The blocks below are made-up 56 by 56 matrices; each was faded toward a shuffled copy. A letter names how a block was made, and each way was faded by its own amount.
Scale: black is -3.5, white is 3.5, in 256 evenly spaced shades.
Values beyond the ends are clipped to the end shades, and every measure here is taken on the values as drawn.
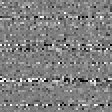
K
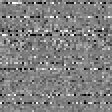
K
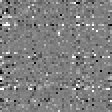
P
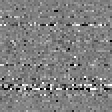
K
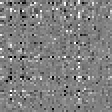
P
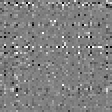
P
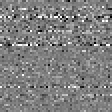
K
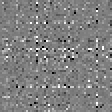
P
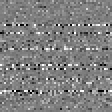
K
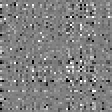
P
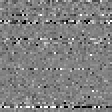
K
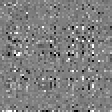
P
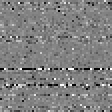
K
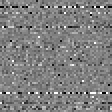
K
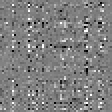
P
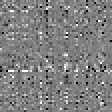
P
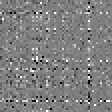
P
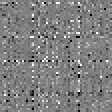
P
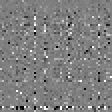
P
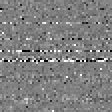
K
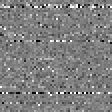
K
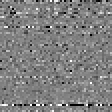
K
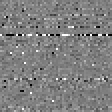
K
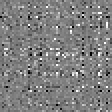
P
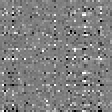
P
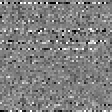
K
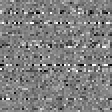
K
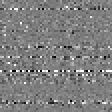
K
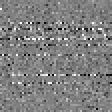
K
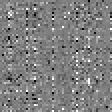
P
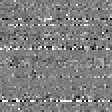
K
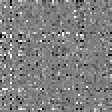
P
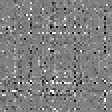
P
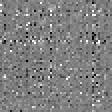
P
